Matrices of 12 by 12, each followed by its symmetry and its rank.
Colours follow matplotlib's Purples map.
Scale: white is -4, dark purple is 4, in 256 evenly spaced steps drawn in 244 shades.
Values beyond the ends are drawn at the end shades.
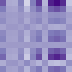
neither, rank one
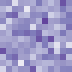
neither, full rank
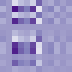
neither, rank one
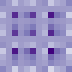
symmetric, rank one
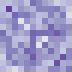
symmetric, full rank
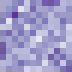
symmetric, full rank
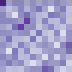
symmetric, full rank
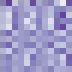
neither, rank two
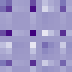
symmetric, rank one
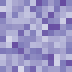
neither, full rank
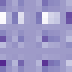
neither, rank one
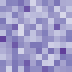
neither, full rank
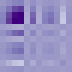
symmetric, rank one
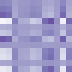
neither, rank one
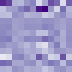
neither, rank two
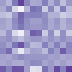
neither, rank two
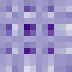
symmetric, rank one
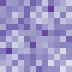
symmetric, full rank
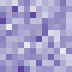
neither, full rank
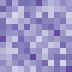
symmetric, full rank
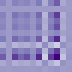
symmetric, rank one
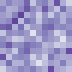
symmetric, full rank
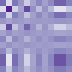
symmetric, rank one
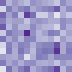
neither, rank two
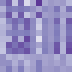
neither, rank two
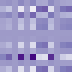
neither, rank one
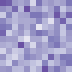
neither, full rank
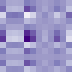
neither, rank one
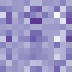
neither, rank two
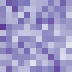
neither, full rank
